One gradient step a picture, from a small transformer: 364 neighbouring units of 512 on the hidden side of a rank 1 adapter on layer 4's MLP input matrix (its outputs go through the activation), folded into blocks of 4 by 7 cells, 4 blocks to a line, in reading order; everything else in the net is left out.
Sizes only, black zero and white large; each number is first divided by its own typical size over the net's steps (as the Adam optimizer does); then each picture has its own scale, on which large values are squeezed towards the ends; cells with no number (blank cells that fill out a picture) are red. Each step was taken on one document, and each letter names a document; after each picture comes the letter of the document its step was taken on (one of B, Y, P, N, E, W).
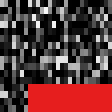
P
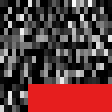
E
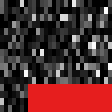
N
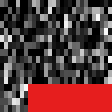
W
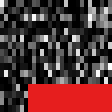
N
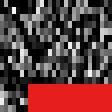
P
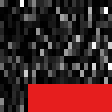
N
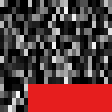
P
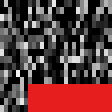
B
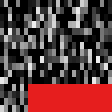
B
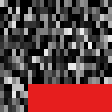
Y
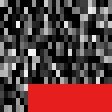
E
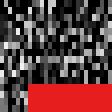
B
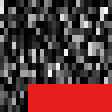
N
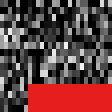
B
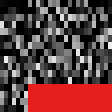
P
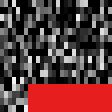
B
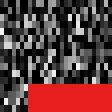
B
